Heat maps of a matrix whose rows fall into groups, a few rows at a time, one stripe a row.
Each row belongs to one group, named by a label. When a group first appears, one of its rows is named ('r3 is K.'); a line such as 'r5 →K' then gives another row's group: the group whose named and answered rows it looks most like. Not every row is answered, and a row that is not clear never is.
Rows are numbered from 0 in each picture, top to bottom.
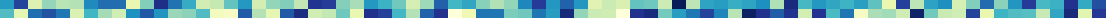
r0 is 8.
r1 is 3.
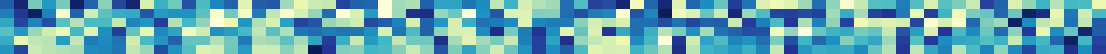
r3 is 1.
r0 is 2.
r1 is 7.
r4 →8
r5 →8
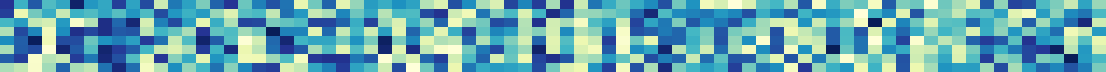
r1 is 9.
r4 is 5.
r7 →1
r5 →5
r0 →5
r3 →5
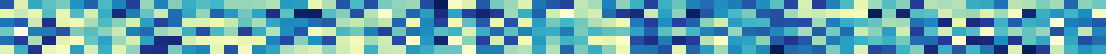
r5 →7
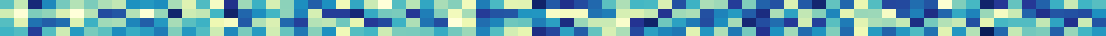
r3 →7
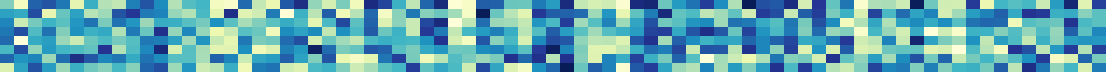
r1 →7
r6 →5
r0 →3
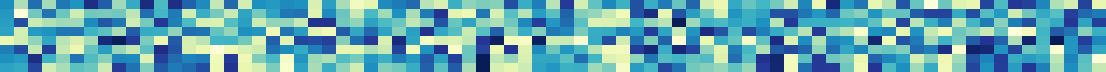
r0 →5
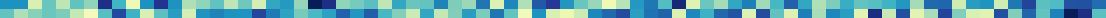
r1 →1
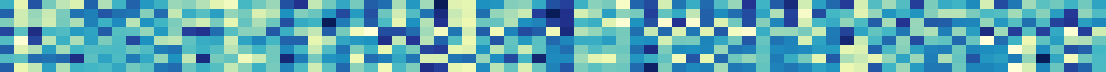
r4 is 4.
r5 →9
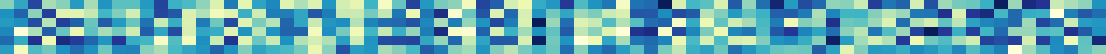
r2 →5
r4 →5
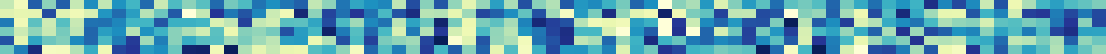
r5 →7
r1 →1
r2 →8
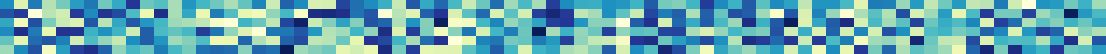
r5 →5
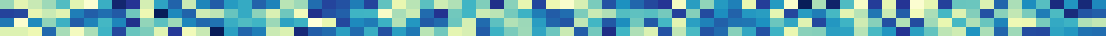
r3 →1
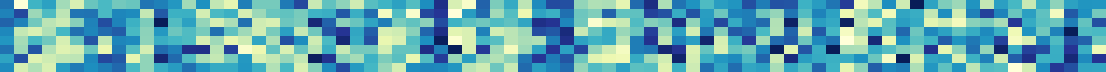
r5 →7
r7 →8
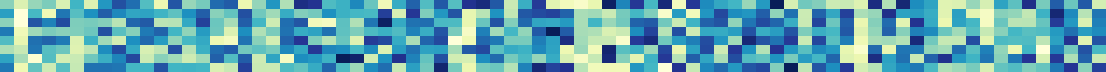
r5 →1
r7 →8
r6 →1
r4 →3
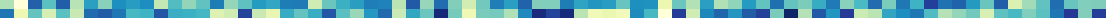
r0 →4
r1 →8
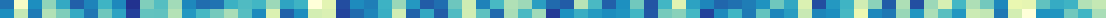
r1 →4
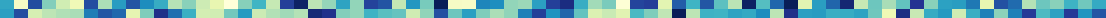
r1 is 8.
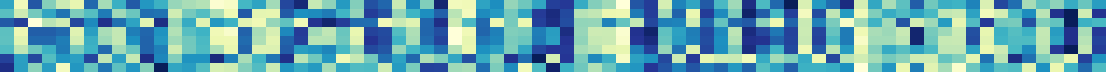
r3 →3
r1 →3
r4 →3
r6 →5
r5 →3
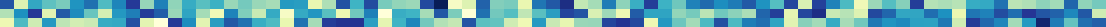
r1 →7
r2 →1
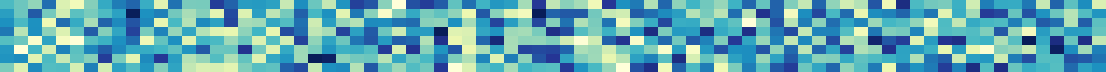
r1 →7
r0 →1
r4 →1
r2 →5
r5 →8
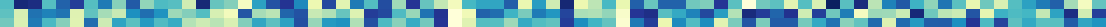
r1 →3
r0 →5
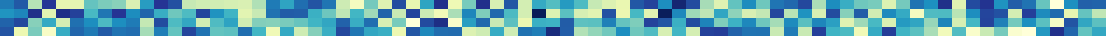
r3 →8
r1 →5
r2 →2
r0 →9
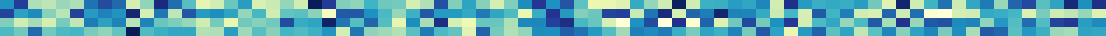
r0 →8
